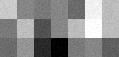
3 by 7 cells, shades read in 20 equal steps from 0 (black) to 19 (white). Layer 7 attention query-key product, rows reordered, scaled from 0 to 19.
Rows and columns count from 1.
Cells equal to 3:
1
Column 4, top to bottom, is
10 10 0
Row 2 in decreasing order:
19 14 14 14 10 9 6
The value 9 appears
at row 1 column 3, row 2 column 1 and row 3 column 5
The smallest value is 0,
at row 3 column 4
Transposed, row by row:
15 9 8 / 10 14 11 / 9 6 3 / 10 10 0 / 8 14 9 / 18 19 10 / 14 14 7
